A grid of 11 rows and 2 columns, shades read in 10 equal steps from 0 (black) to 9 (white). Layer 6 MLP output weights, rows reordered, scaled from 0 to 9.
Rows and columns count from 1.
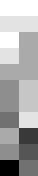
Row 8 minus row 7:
-1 1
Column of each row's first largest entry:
1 1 1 1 1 2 2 2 1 1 2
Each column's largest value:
9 9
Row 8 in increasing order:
4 8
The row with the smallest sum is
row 11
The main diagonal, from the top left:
9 8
